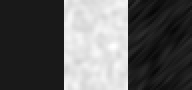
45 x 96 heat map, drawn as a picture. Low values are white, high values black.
It is made of 1 by 3 panels. Panel 1,1: very high, flat. Panel 1,2: very low, blotchy, faint in contrast. Panel 1,3: very high, slanting up to the right, faint in contrast.
